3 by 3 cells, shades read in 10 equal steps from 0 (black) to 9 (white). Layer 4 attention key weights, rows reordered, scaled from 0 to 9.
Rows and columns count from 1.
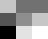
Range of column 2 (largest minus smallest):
4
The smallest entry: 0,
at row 3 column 1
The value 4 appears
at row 1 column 2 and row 1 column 3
